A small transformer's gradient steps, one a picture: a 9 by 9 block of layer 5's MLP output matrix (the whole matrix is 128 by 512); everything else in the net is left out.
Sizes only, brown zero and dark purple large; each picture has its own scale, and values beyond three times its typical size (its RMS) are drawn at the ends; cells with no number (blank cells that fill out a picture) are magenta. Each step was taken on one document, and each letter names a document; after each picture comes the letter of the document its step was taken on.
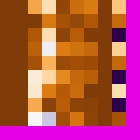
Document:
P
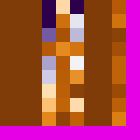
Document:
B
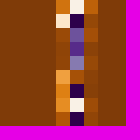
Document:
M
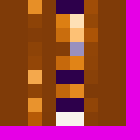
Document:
M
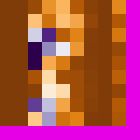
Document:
P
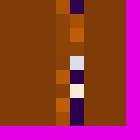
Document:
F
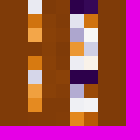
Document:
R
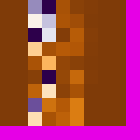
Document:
P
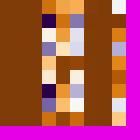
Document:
B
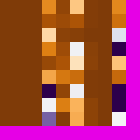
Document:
B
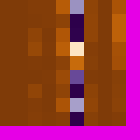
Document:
M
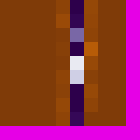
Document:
F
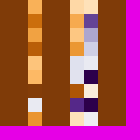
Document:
R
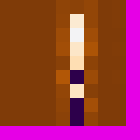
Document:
M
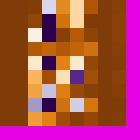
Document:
P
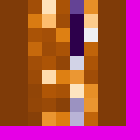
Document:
P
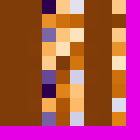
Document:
B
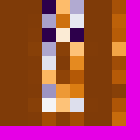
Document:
B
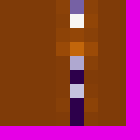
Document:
M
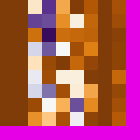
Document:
P
